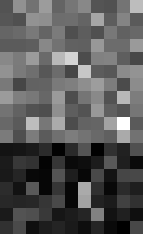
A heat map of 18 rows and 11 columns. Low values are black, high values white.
A horizontal seam about 60% of the way down splits the table, and the top part is higher. The histogram is bell-shaped. Values change most from cell to cell in the middle right.
